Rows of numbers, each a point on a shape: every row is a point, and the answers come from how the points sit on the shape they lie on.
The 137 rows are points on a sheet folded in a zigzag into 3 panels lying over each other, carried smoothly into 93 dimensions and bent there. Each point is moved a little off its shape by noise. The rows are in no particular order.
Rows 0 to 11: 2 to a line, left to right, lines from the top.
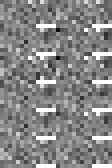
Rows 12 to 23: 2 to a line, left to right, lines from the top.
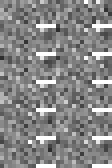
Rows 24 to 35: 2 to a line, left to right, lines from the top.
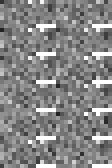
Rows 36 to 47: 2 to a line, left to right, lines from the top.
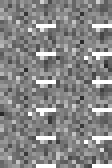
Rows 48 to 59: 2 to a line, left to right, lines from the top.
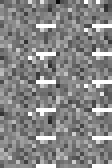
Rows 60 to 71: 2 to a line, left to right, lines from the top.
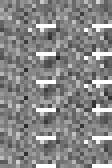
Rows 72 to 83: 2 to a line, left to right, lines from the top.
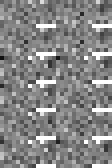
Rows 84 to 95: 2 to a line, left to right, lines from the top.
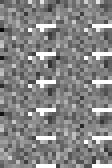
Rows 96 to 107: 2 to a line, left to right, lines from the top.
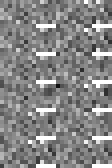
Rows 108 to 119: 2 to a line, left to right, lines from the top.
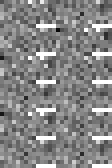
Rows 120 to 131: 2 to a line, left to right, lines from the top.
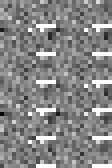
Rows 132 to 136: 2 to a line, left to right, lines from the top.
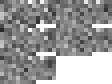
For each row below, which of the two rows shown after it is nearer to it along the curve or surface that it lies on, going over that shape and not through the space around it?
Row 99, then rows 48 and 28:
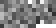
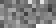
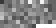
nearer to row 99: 48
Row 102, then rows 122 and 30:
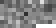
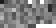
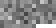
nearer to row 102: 30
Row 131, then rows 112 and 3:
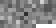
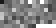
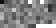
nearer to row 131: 3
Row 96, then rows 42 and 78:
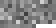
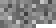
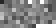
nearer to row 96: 42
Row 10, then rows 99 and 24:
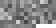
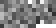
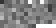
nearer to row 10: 24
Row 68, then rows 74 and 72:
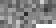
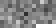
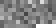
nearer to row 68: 74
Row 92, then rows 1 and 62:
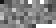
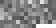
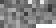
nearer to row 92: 1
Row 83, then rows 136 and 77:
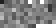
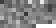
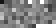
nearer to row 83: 136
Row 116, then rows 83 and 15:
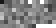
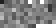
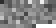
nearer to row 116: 15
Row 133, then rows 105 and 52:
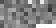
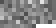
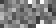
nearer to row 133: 52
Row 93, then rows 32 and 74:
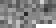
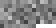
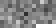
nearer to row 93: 74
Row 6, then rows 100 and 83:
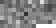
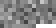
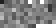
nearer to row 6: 83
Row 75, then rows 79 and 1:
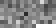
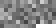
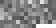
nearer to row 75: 1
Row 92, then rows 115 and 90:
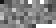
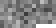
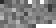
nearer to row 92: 90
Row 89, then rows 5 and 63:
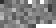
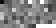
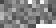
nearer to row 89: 63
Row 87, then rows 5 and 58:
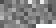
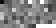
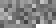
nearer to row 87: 58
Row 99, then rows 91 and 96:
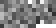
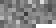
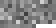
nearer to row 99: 91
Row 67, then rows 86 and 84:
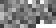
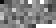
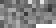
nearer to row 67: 84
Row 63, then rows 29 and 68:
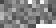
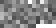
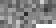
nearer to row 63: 29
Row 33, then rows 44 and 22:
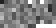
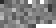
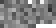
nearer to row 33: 22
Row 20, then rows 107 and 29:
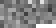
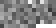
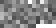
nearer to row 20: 107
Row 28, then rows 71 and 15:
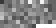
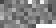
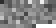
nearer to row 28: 15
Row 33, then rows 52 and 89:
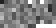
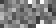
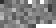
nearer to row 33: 52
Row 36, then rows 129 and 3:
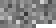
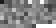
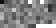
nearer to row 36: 129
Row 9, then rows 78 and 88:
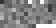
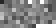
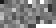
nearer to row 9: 88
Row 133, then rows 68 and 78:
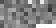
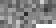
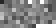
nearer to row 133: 68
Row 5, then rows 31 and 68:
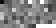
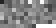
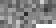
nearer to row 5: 31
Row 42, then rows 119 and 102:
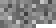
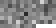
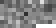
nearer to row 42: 119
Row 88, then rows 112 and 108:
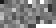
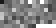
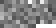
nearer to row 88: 108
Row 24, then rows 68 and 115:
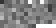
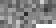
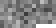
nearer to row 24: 68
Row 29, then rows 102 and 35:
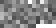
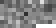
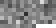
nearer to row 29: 102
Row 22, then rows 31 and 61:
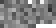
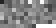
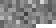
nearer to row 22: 61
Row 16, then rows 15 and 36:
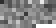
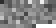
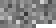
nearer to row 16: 15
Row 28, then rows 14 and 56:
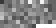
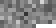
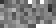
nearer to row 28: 14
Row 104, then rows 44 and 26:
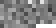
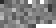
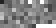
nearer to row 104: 44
